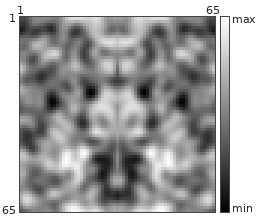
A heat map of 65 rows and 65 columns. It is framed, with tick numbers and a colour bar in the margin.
There is no seam. The texture is blotchy. No overall slope runs across the table. There are no lone odd cells. The bottom middle is the ninth with the lowest average. The left and right halves mirror each other.
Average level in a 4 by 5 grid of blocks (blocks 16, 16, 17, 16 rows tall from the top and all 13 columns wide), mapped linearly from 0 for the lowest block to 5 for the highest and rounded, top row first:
2 3 5 3 2 / 1 2 5 2 1 / 3 4 3 4 3 / 3 5 0 5 3
